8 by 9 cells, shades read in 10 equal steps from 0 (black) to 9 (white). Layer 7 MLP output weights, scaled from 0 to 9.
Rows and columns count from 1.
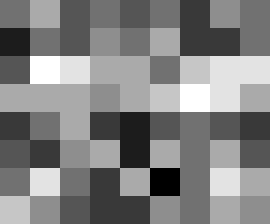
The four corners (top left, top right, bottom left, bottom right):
4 4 7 5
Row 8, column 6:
5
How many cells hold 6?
16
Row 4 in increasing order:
5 6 6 6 6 6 7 8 9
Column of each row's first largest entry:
2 6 2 7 3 4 2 1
